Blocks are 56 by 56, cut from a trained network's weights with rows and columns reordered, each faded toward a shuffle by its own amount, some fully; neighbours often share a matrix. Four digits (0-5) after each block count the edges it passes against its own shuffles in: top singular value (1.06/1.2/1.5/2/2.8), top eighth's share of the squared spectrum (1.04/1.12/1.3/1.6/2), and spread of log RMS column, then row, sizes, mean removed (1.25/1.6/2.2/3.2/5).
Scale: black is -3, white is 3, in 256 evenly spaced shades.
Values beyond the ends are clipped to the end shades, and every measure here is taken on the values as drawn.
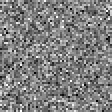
0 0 0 0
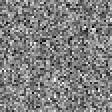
2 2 0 0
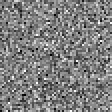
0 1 0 0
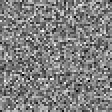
0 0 0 0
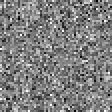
2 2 0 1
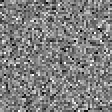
0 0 0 0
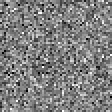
1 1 0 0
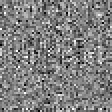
3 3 1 2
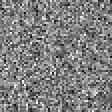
1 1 0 0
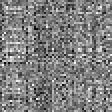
4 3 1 3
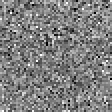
0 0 0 0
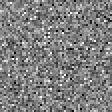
1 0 0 0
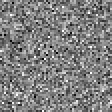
0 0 0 0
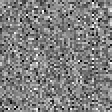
3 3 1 1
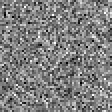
0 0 0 0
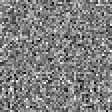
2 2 0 1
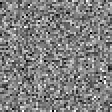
1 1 0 0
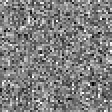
3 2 0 1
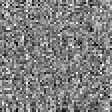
3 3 1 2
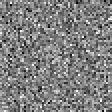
1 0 0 0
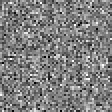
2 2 0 1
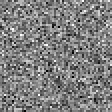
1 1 0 0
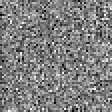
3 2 0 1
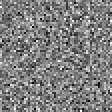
3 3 1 2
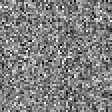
1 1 0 0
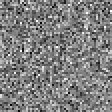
1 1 0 0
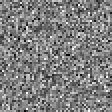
2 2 0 0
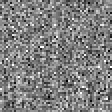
2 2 0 1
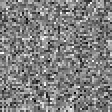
3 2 0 1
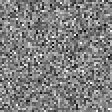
2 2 0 0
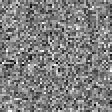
3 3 1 1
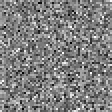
1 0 0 0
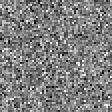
0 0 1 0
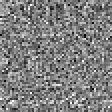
3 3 0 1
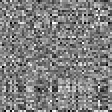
4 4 1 3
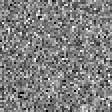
1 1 0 0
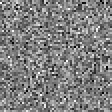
1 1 0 0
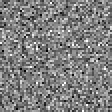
1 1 0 0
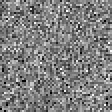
1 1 0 0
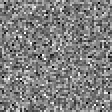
0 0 0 0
